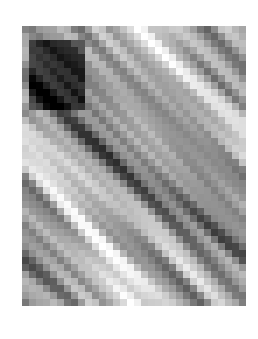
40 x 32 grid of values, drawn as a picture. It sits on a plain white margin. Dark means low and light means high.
Odd patch: lower, in the top left. Grain: diagonal, down to the right. Calmest part: middle right. Ninth with the highest average: bottom middle. Average level on the scale: 60%.
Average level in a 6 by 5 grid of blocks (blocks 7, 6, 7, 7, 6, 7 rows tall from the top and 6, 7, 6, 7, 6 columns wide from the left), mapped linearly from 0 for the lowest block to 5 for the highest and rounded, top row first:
1 2 4 4 3 / 0 1 3 4 4 / 4 2 3 3 4 / 4 4 2 2 3 / 3 4 3 3 2 / 3 4 5 3 3
